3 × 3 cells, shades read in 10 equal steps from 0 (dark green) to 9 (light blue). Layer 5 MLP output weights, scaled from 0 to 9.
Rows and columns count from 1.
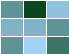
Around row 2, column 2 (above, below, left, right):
0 9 7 5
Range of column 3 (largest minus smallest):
5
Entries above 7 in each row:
1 0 1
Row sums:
13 19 17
